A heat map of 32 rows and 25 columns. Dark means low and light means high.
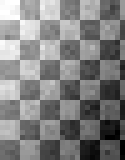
Ninth with the highest average: top left. Mirror symmetry: none. Lone odd cells: none. Ninth with the lowest average: bottom right. Grain: checkered. Slope: up to the top left.
